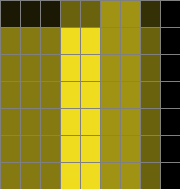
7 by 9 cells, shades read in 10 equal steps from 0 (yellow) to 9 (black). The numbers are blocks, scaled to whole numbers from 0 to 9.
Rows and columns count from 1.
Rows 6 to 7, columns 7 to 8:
3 5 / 3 5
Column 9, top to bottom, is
9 9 9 9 9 9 9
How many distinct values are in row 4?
5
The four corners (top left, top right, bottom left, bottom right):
8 9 4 9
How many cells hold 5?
8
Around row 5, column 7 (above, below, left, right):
3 3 3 5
